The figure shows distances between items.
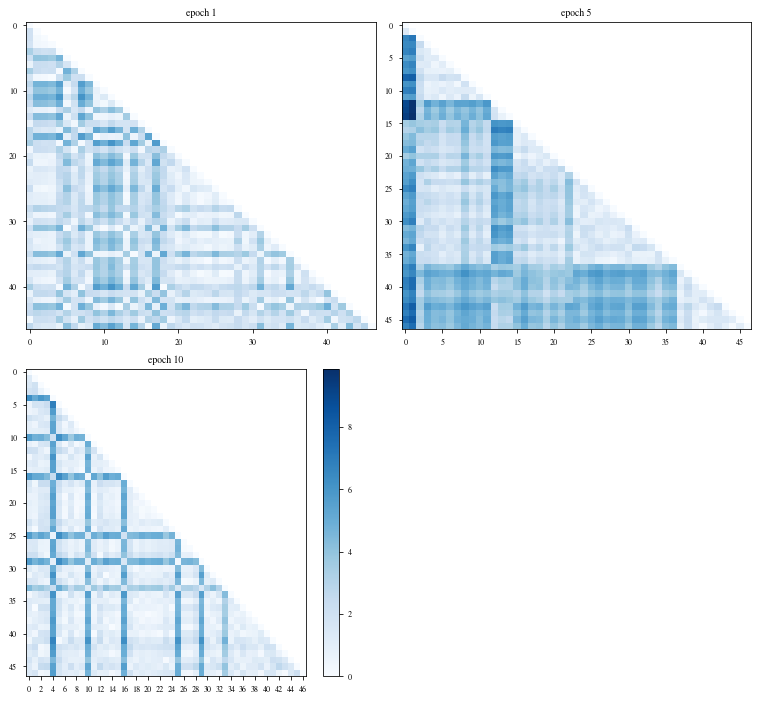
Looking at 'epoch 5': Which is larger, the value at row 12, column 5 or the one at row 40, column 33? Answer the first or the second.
the first
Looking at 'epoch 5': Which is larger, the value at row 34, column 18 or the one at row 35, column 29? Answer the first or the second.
the first
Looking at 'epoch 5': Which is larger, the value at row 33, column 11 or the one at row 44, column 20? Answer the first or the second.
the second
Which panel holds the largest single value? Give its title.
epoch 5
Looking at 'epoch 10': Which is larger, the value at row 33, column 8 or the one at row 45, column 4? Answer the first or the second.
the second
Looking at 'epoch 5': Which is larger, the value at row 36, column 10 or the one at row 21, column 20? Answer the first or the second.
the first
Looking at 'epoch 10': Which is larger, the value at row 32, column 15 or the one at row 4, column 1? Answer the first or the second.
the second
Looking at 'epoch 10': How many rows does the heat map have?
47
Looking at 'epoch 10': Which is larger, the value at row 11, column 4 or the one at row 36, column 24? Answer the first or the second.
the first
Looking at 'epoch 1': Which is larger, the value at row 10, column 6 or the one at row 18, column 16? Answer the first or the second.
the first
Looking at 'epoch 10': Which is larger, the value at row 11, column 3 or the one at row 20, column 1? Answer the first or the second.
the first
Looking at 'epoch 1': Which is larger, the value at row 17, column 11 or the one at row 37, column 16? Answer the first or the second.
the second
